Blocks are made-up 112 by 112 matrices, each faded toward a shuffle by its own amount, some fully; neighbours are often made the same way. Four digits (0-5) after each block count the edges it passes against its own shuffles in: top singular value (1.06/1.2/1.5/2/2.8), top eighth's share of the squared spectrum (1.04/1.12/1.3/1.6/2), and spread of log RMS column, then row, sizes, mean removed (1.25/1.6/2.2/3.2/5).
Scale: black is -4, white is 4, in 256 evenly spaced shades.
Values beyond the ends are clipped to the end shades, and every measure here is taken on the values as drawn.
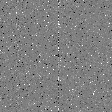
3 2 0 0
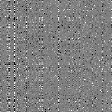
5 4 3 1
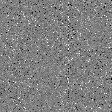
3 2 1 0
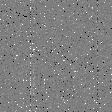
2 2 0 0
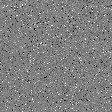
0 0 0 0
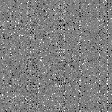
4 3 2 1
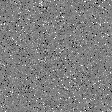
1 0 0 0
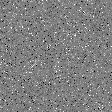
0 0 0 0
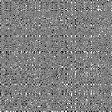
5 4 3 3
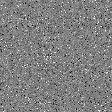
3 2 1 1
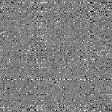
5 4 2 3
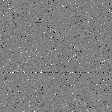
3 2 0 0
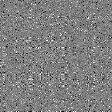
4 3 2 2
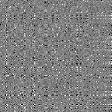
5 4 3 3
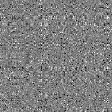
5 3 2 2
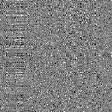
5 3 2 2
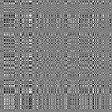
5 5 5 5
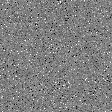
2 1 0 0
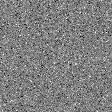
0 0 0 0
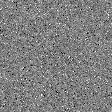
0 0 0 0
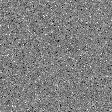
0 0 0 0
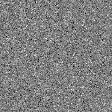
0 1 2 0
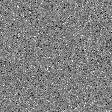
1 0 0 0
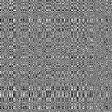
5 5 4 4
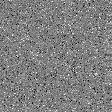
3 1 0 0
